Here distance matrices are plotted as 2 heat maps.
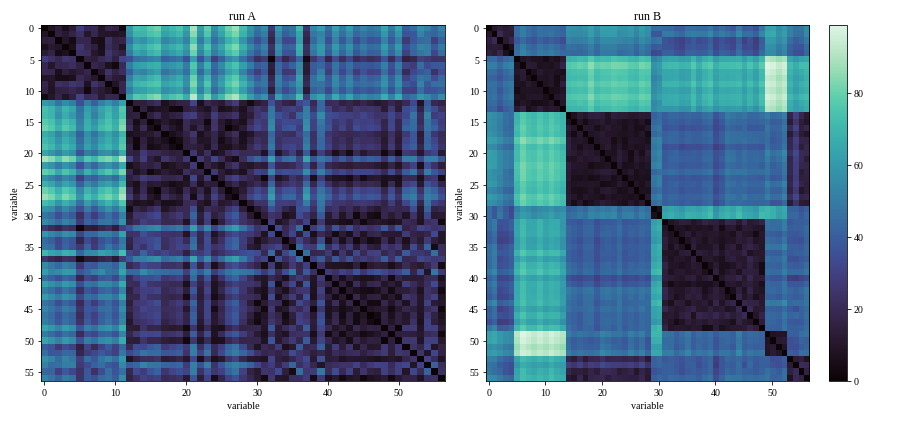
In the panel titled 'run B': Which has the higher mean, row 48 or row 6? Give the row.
6
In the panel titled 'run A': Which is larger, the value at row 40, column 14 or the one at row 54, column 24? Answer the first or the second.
the first
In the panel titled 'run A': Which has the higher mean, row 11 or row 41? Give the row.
11
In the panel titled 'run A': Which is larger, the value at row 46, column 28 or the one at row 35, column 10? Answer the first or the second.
the second
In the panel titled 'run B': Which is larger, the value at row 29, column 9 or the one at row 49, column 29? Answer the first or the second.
the second
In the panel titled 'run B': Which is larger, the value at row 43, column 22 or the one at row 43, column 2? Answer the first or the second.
the first
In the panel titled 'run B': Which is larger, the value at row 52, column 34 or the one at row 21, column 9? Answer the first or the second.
the second
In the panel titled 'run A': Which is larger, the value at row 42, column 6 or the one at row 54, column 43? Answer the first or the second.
the first
